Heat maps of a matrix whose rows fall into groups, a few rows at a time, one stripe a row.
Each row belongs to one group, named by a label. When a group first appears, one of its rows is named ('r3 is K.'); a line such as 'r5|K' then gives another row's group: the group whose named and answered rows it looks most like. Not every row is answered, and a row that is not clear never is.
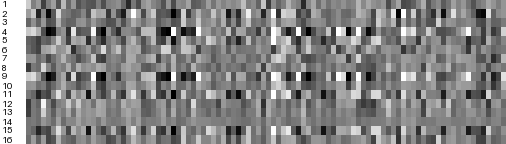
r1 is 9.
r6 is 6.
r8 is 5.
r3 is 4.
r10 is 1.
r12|5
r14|5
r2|4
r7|1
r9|1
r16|4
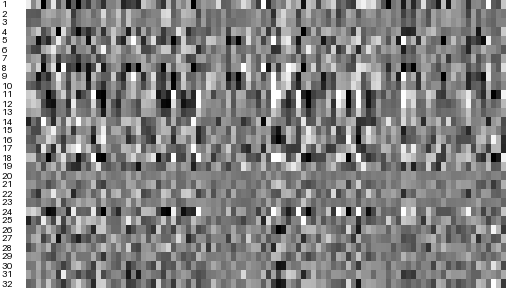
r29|1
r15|6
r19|9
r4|9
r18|1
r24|1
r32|6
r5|4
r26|6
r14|5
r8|9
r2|6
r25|5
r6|6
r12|1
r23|5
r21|1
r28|6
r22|6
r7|9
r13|1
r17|5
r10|4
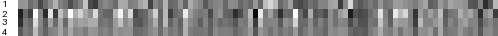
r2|5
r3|5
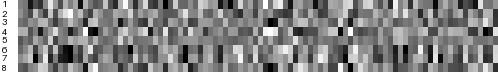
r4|1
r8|6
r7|9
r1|4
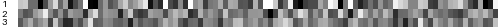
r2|6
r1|1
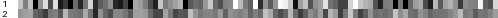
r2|1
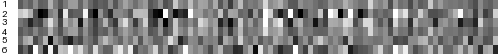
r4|4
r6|5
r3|4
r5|9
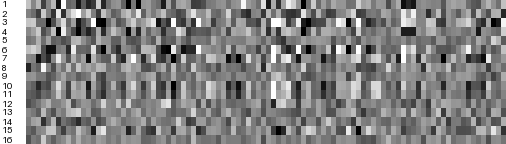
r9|1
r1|9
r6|1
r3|1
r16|5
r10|4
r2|5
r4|9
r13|5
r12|6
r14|9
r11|4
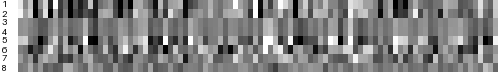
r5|1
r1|9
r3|1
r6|4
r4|1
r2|9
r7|9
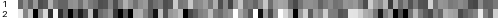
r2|9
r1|4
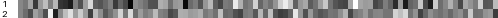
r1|9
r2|5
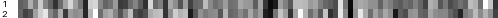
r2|6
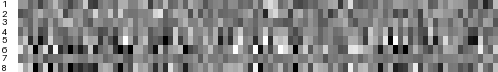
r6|9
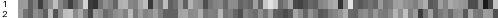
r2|5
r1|1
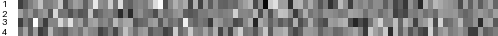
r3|5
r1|6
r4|4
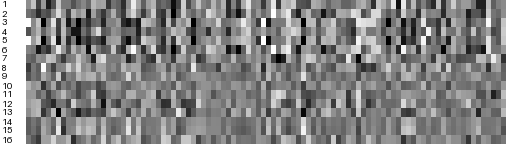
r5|9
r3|9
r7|6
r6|4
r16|6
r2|4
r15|5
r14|5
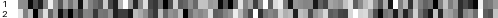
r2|9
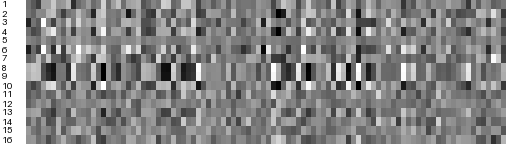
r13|1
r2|6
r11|4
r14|4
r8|1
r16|1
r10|6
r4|6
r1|6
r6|5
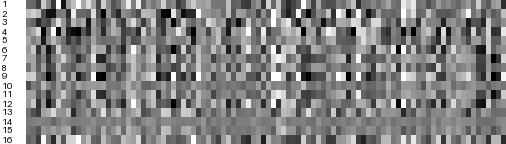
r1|5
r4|9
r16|5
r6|4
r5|9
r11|1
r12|4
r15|6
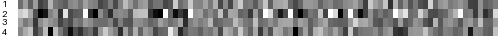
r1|4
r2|1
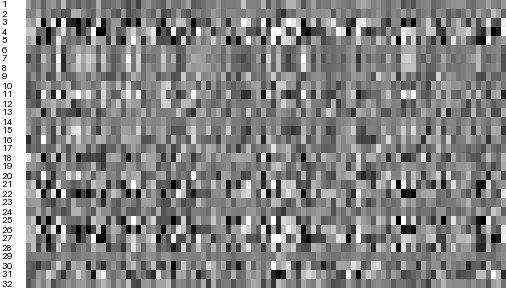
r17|4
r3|9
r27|1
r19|1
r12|6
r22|9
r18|9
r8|5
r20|5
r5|4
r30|4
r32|6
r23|1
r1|9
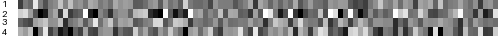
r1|5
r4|9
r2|1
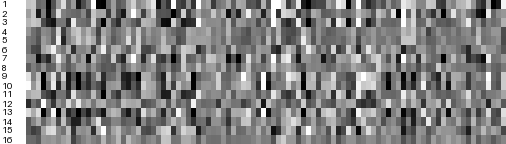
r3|1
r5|5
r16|6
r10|9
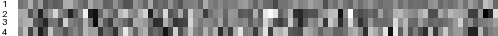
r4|4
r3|1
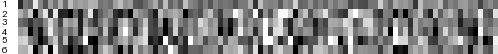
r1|5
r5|1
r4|4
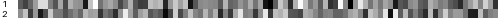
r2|4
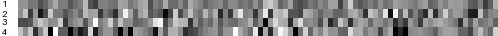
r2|4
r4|9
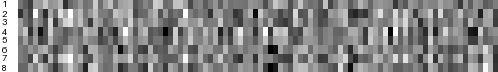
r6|6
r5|4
